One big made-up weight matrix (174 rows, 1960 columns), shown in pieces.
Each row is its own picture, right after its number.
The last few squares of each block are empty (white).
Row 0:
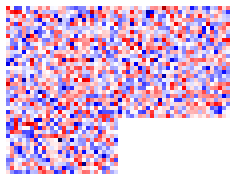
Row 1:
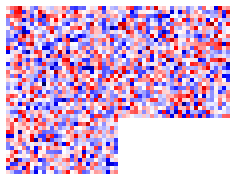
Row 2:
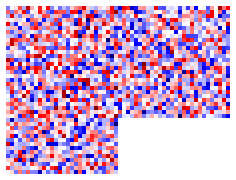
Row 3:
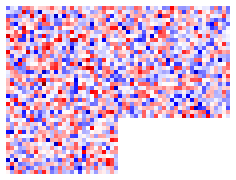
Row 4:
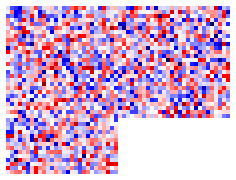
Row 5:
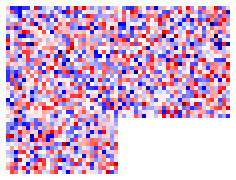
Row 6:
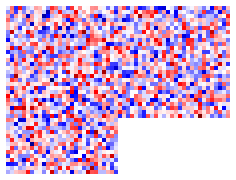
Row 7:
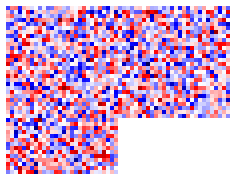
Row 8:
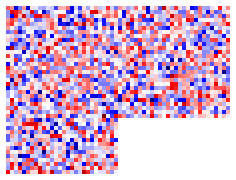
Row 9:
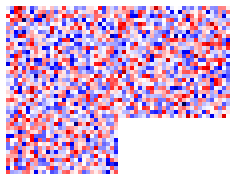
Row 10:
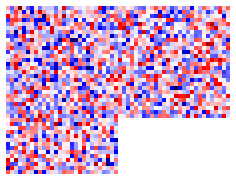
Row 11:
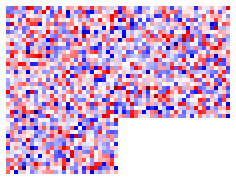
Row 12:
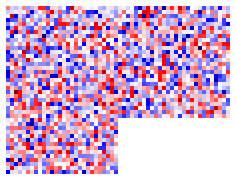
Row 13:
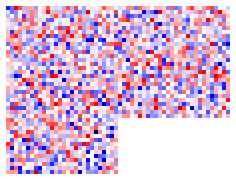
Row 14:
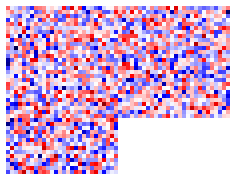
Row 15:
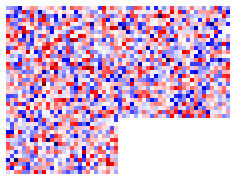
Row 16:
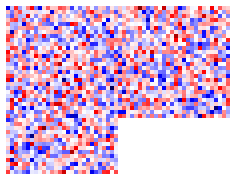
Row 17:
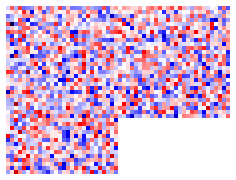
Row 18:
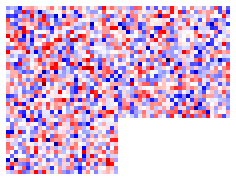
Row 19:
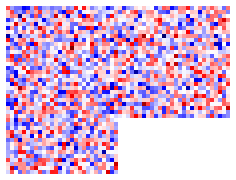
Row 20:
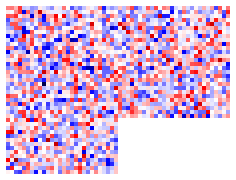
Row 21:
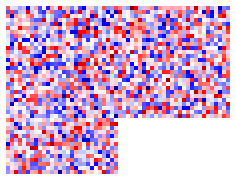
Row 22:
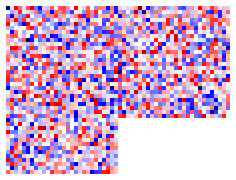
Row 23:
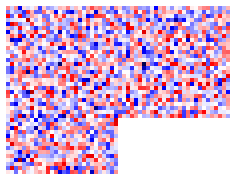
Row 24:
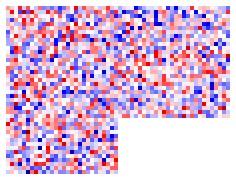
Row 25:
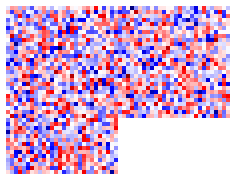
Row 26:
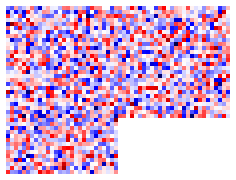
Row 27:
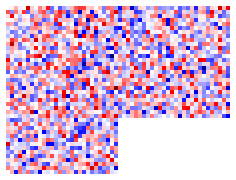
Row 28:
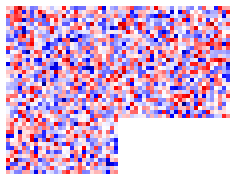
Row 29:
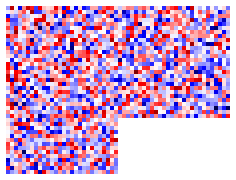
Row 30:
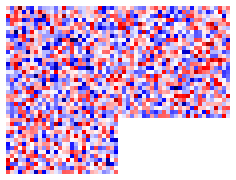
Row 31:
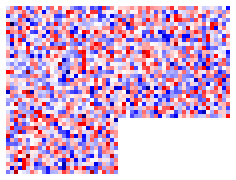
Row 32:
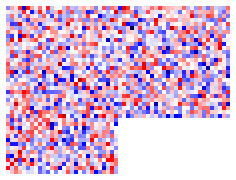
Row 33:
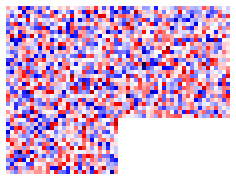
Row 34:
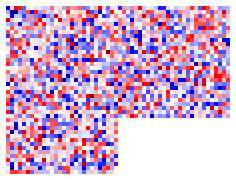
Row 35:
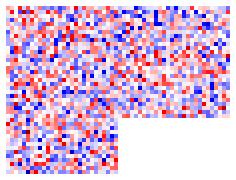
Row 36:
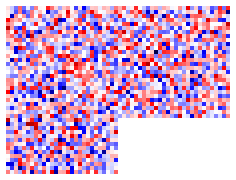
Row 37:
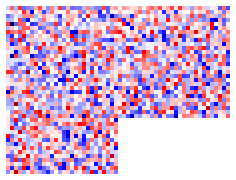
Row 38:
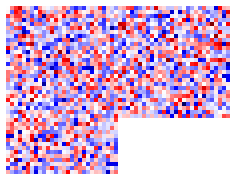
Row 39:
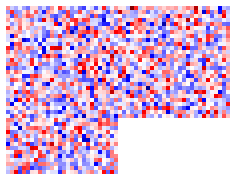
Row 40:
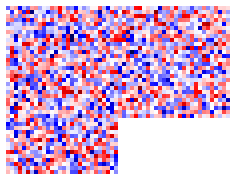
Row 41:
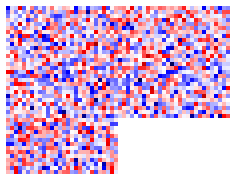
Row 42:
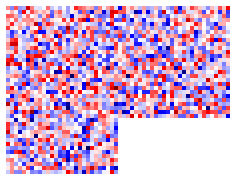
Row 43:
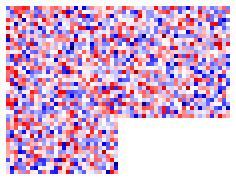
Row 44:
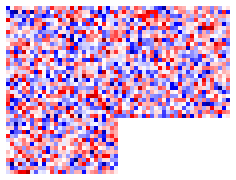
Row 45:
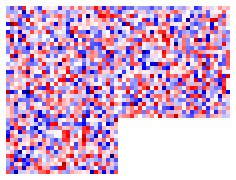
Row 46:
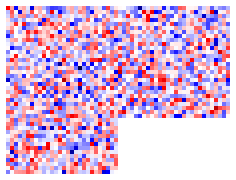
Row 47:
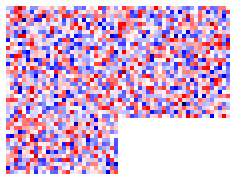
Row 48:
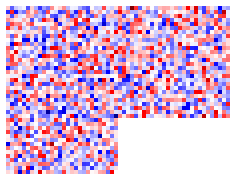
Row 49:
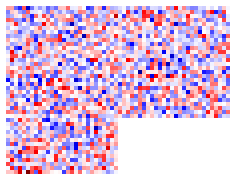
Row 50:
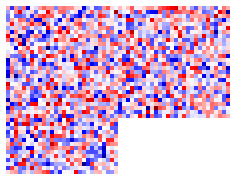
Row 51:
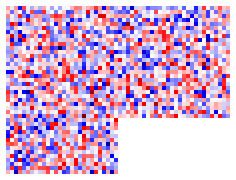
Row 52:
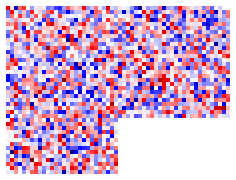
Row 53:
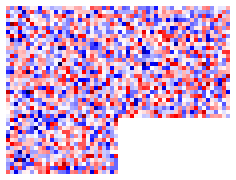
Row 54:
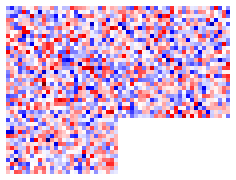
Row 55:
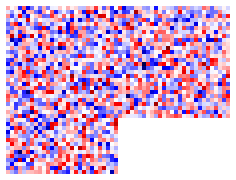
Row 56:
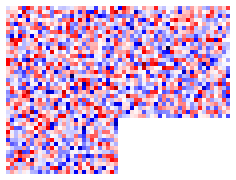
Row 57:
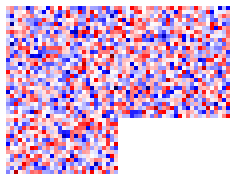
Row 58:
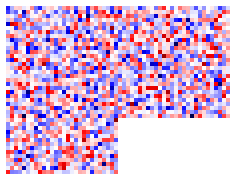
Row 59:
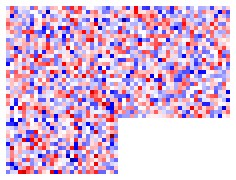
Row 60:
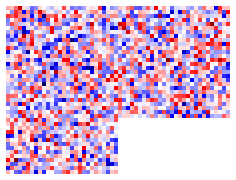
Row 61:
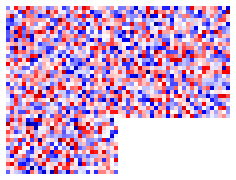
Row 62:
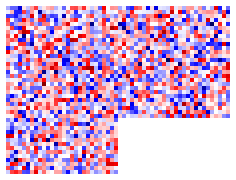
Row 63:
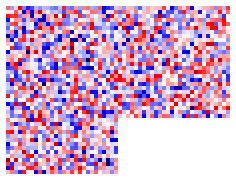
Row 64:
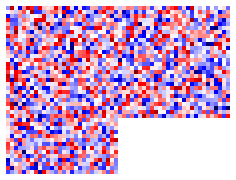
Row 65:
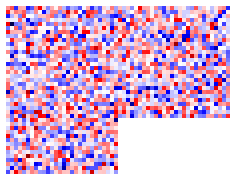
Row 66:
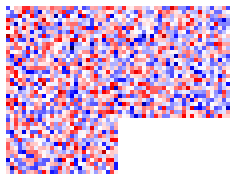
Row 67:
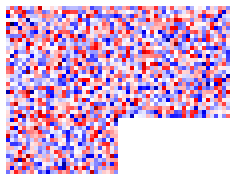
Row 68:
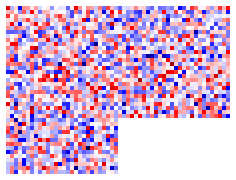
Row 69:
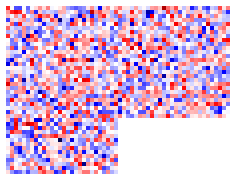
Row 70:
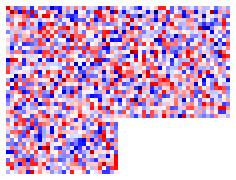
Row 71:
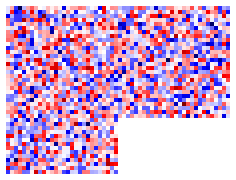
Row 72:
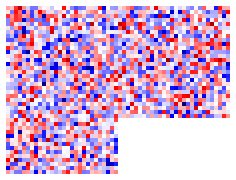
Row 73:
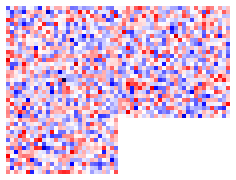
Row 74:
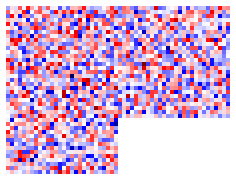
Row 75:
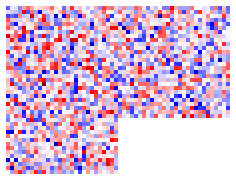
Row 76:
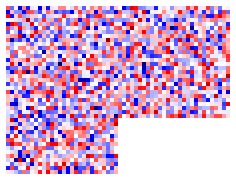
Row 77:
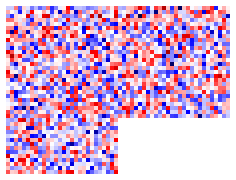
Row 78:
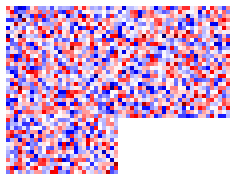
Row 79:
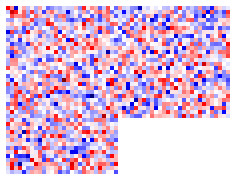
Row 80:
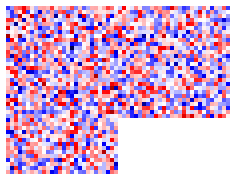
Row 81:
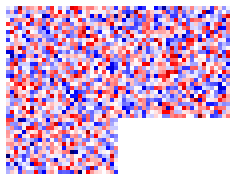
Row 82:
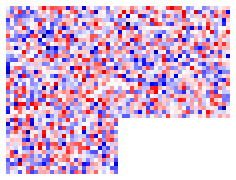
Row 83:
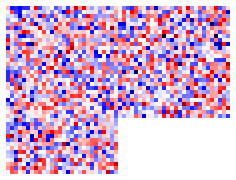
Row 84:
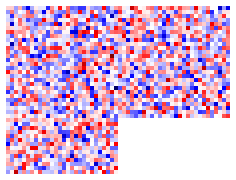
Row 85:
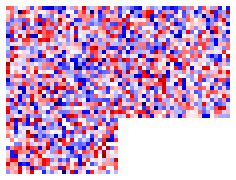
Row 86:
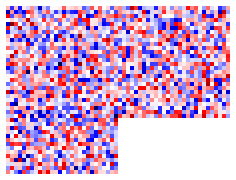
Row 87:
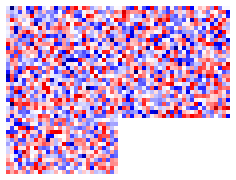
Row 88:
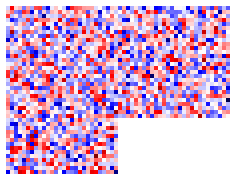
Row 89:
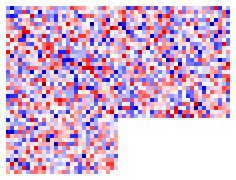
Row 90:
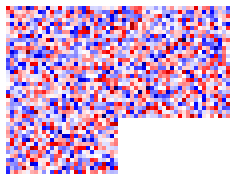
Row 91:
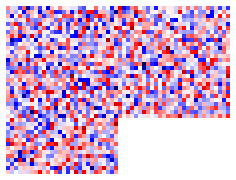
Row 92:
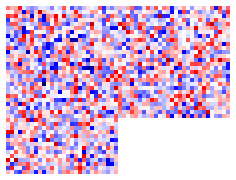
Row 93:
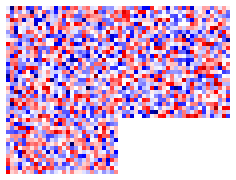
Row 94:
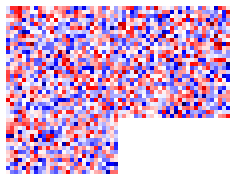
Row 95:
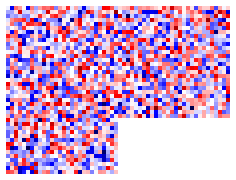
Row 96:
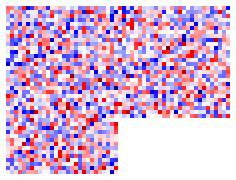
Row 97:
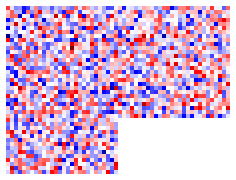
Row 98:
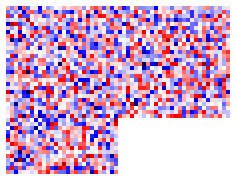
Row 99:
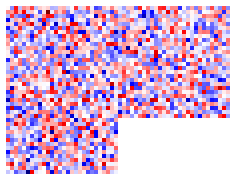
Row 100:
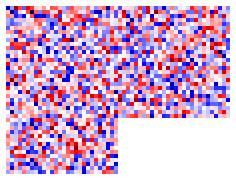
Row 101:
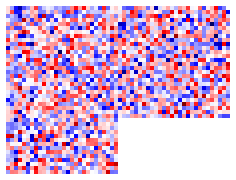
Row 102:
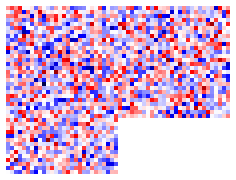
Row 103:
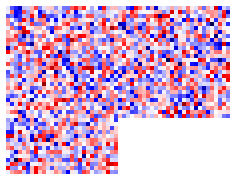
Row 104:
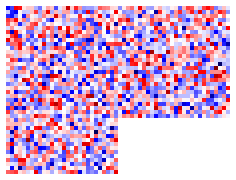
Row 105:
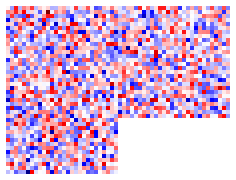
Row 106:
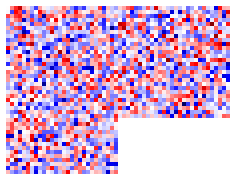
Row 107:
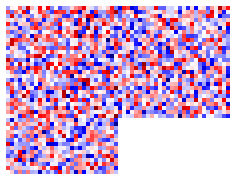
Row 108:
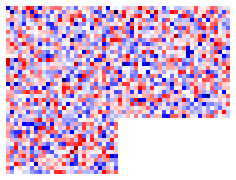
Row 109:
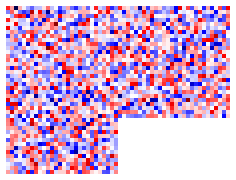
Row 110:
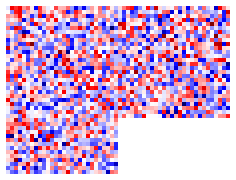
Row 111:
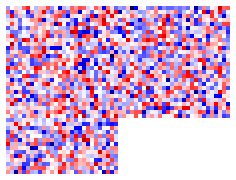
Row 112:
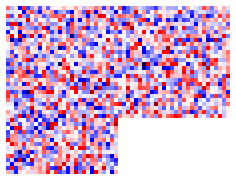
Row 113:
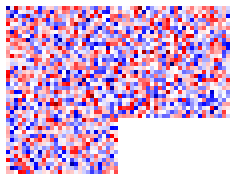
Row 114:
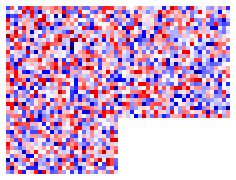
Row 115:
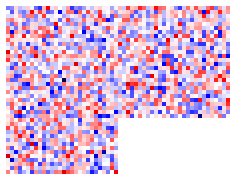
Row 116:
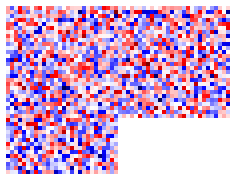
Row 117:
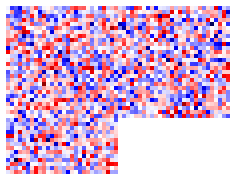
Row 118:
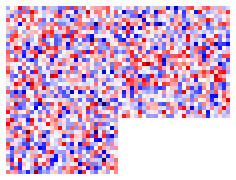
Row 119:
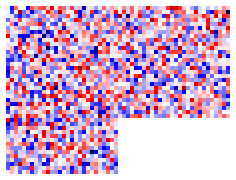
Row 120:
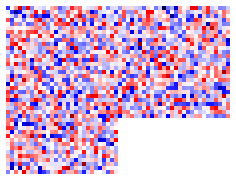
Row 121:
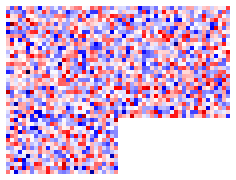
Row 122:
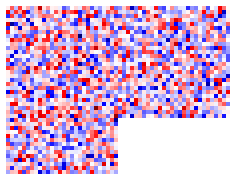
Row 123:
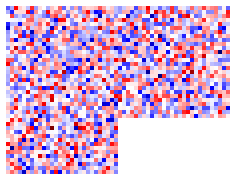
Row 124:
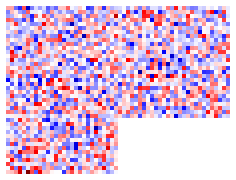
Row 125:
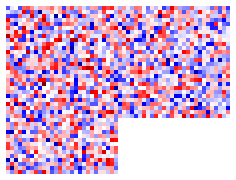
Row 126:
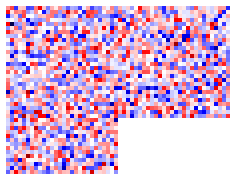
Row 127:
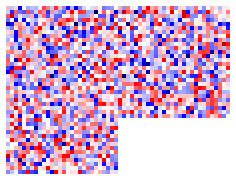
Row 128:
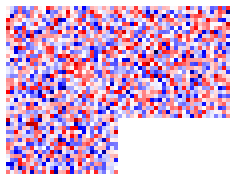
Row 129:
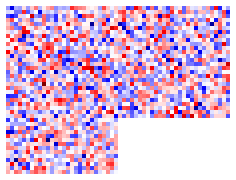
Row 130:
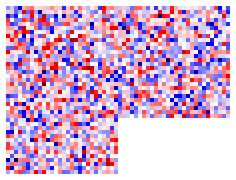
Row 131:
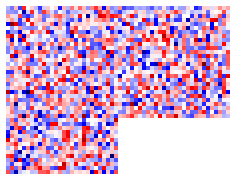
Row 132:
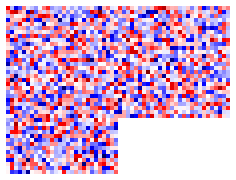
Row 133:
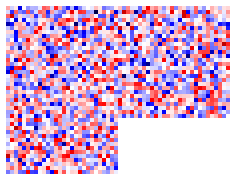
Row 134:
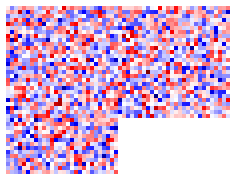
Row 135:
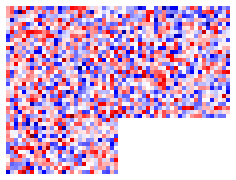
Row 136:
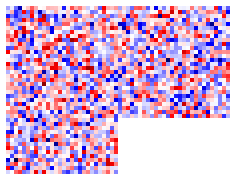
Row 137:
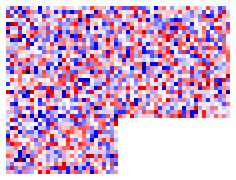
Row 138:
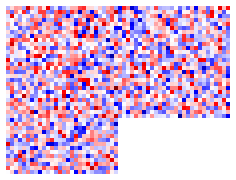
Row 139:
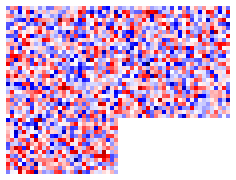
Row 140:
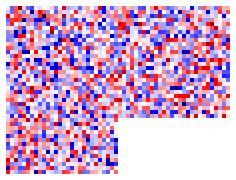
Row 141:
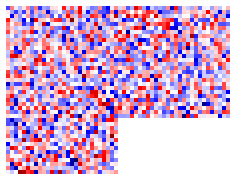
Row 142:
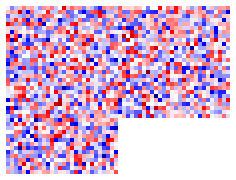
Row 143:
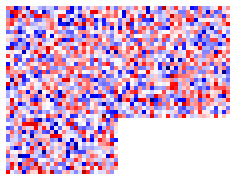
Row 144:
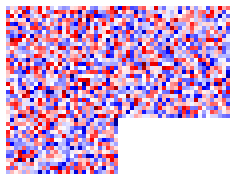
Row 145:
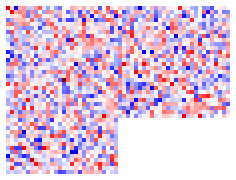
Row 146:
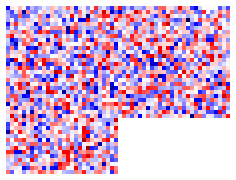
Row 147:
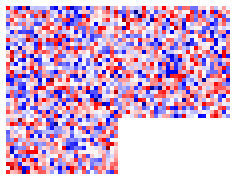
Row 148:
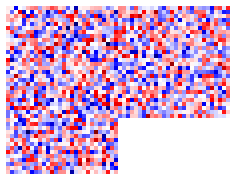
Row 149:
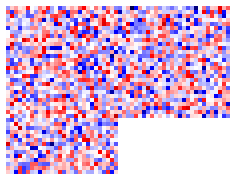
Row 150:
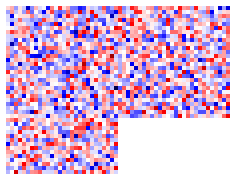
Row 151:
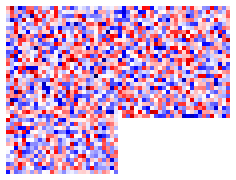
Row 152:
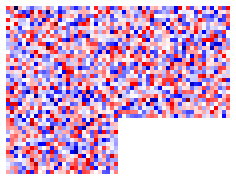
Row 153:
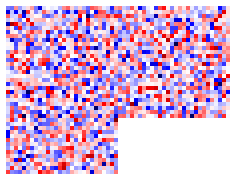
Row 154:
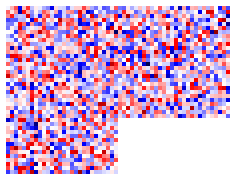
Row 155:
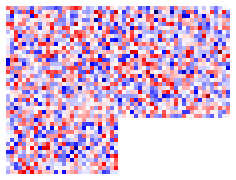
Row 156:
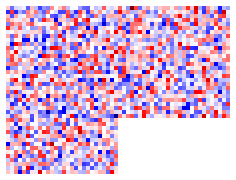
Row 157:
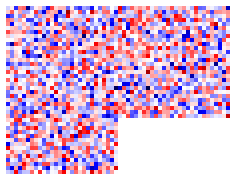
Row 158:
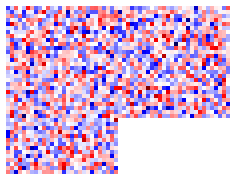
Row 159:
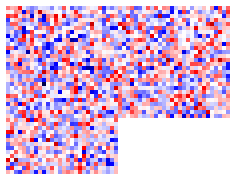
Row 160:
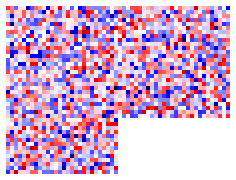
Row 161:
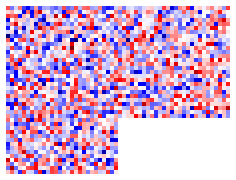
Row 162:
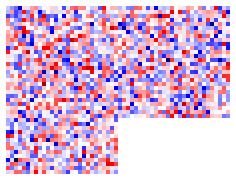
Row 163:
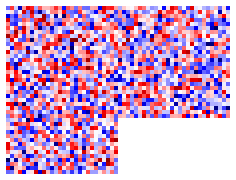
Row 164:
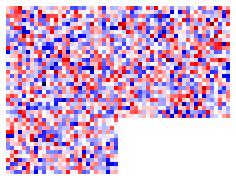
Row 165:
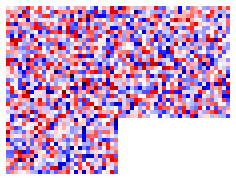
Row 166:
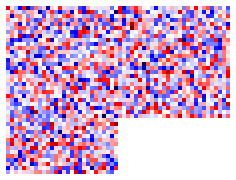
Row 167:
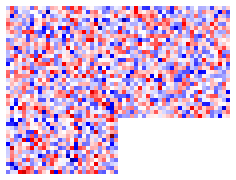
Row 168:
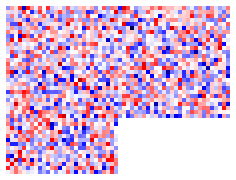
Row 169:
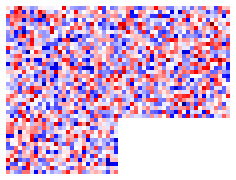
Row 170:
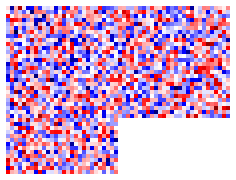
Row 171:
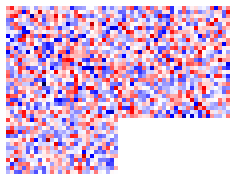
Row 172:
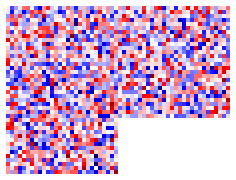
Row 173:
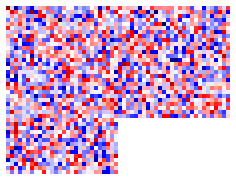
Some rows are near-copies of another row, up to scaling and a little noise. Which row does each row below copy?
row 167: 59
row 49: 124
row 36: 128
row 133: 127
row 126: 65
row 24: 35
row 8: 143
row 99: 105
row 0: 69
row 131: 45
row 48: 156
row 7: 139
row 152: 109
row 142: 134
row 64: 29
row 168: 32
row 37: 17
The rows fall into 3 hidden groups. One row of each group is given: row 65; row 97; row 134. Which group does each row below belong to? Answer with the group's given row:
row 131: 65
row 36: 134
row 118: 134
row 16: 134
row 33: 65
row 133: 134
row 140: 97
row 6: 134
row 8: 134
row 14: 134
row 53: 65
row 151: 97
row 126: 65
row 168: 65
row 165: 65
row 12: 134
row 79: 134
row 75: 97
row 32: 65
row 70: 134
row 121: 65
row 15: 97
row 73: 134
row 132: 134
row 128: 134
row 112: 65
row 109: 134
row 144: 65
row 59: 134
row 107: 65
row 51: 65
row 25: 65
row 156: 65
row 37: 65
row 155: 134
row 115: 134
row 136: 97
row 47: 97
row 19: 97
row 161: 97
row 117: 97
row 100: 134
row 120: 134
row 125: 97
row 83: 97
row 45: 65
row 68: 65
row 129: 97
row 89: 97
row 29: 97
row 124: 134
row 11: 65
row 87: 97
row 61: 134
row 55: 65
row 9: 97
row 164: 97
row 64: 97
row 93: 97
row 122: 65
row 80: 97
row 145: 134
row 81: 134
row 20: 97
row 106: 97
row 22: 134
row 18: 97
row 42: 65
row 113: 134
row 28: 97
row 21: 65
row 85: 134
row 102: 97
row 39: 65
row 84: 65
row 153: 65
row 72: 97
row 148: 134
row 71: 97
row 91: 65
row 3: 97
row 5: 97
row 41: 65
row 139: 134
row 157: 65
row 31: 65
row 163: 97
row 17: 65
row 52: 134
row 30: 97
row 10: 97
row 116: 134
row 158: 65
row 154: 134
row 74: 65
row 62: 97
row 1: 97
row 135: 134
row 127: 134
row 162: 97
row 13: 134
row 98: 65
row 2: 65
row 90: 65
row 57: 65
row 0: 134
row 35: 134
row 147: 134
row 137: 65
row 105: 134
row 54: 97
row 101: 97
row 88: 134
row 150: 65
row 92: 97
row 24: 134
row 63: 97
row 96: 65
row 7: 134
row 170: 97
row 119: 134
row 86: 65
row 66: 97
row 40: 134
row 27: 65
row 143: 134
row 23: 65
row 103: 97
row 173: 134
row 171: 97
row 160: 65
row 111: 65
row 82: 134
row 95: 134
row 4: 97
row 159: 97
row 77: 134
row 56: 65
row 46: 134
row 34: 134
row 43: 97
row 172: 134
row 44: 134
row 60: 97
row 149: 65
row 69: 134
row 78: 97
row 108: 134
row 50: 134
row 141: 134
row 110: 97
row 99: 134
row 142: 134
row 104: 134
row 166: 65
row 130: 97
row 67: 65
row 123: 134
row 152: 134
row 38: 97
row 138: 65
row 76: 65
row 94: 97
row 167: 134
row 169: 97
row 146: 65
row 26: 65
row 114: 97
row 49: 134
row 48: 65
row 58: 65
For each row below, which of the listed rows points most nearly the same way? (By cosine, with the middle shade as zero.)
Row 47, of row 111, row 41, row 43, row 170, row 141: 43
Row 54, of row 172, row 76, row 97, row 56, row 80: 80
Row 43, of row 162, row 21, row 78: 21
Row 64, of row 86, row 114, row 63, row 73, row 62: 114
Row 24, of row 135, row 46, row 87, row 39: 135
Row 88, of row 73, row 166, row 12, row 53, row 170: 12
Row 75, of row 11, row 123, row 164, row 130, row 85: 130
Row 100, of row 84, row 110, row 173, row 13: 13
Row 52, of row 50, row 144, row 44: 144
